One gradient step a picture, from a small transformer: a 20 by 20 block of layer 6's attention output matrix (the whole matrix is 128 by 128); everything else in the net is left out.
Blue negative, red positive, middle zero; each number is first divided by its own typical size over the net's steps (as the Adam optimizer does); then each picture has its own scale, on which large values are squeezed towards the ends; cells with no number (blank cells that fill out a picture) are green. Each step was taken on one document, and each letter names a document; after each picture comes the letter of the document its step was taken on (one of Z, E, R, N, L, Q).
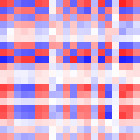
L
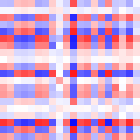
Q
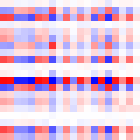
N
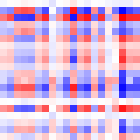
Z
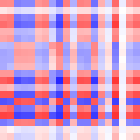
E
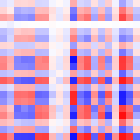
Q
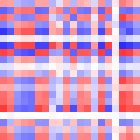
L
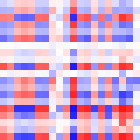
Q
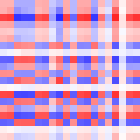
E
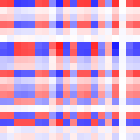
E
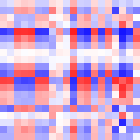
Q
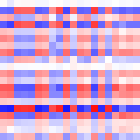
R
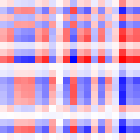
Z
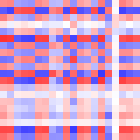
L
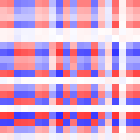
E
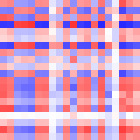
L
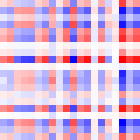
Z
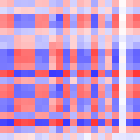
E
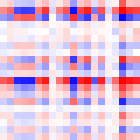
Z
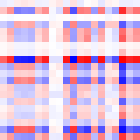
Z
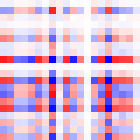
N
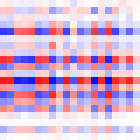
R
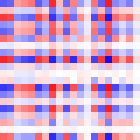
N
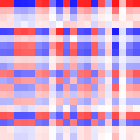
E
